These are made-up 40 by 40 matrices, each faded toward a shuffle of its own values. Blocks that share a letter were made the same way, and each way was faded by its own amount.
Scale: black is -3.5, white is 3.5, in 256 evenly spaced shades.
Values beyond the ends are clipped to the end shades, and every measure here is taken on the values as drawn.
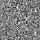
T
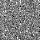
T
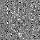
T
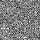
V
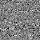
V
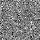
T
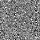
T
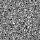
T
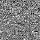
V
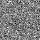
V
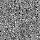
T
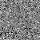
V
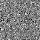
V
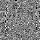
T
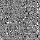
T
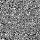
V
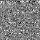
V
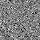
V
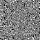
T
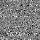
V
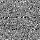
V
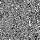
T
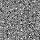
T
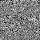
V
